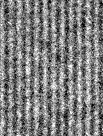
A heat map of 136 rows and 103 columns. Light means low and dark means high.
Stripes: upright, repeating 12 times. Histogram: bell-shaped. Odd rows or columns: none. Grain: streaks running down.
